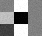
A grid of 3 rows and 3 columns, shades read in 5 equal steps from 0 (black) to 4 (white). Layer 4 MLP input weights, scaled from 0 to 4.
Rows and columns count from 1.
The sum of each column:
6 8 6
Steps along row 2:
down up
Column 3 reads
2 2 2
